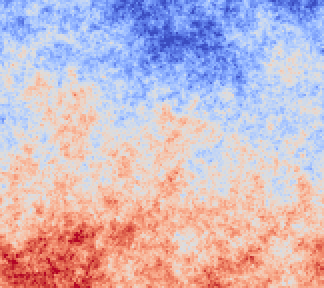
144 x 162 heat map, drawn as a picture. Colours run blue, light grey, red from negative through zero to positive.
Histogram: bell-shaped. Slope: up to the bottom. Odd rows or columns: none. Ninth with the lowest average: top middle. Stripes: none. Ninth with the highest average: bottom left. Lone odd cells: none.
